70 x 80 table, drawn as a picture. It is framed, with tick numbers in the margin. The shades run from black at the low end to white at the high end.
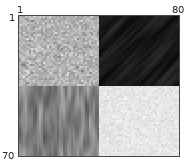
The table splits into 2 rows of 2 panels. Panel 1,1: high, fine-grained. Panel 1,2: very low, slanting up to the right, faint in contrast. Panel 2,1: middling, streaked downward. Panel 2,2: very high, fine-grained, faint in contrast.
